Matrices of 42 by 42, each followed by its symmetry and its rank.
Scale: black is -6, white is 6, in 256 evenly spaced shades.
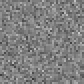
antisymmetric, full rank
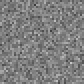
neither, full rank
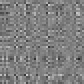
neither, rank three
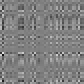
neither, rank two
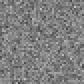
neither, full rank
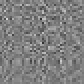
neither, rank five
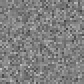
antisymmetric, full rank
